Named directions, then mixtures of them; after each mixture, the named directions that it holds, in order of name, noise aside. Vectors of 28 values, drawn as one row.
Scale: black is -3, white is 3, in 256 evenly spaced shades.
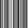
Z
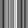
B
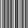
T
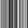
B, Z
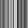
B, Z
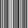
Z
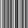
T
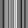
B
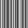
T, Z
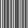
T, Z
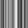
B, T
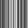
B, Z
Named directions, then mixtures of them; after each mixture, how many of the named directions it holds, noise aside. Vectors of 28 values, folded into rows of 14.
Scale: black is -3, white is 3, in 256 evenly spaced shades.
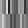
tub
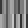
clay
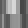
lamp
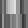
one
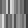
three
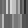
two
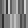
one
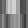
one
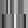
two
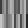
one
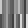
one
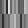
one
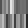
three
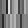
one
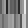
three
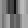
one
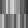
three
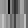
three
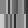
two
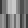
two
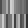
three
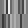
one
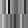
one
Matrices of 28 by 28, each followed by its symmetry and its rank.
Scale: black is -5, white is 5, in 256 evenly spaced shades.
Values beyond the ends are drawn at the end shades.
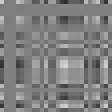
symmetric, rank one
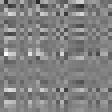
neither, rank two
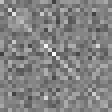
symmetric, rank five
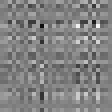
neither, rank two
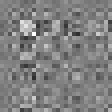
symmetric, rank two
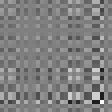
symmetric, rank one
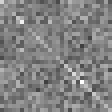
symmetric, rank five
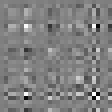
symmetric, rank two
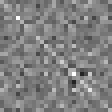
symmetric, rank five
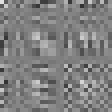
symmetric, rank two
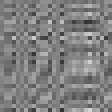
neither, rank two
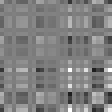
symmetric, rank one
